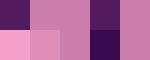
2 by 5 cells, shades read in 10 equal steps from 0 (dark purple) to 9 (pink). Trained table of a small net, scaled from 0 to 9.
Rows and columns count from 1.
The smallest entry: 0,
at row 2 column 4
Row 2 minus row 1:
8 1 0 -1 0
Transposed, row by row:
1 9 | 7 8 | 7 7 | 1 0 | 7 7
